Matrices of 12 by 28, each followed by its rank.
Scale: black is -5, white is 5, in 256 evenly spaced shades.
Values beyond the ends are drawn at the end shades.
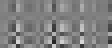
one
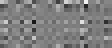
two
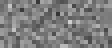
full rank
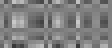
one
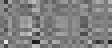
two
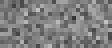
full rank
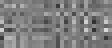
two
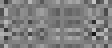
two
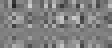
two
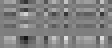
one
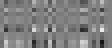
one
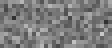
full rank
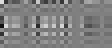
one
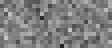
full rank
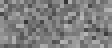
full rank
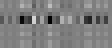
one
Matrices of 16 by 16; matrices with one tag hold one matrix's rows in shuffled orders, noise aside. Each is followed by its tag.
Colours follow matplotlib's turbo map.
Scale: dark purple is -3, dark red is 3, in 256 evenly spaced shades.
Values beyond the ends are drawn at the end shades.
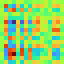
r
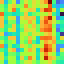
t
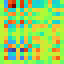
r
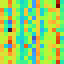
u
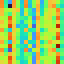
u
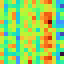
t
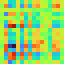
r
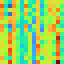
u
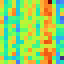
t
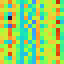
u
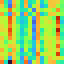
u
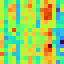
t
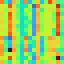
u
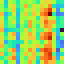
t
